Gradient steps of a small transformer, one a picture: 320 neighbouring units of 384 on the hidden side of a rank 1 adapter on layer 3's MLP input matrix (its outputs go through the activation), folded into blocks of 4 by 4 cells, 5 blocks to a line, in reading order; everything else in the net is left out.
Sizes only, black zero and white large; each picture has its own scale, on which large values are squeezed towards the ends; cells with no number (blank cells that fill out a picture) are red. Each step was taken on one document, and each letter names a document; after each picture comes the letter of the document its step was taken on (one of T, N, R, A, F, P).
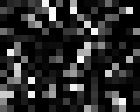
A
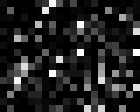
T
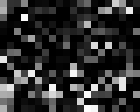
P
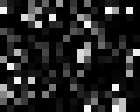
A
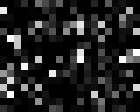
T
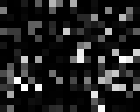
T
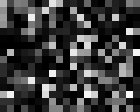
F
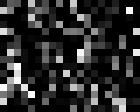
A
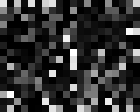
F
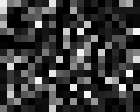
F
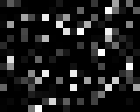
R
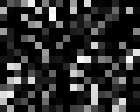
A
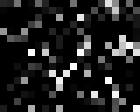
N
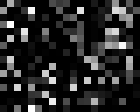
R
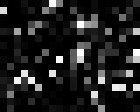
T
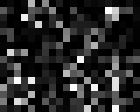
A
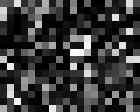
F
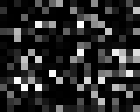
T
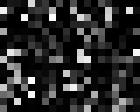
A
